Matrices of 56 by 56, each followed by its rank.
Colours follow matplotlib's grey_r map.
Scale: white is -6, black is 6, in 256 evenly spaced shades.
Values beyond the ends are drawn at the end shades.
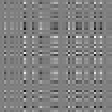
one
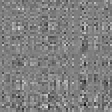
five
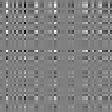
one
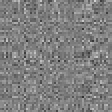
five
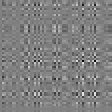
two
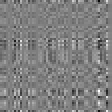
two
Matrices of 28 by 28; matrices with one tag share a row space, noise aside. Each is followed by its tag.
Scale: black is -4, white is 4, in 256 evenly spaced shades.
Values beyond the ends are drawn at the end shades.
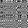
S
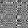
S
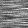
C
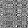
S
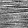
C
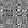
S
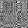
S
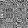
S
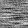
C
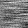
C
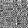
S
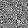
S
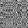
S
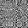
S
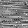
C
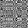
S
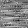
C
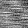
C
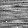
C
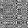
S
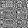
S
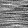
C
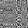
S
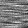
C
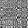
S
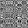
S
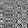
S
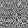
S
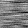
C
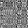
S
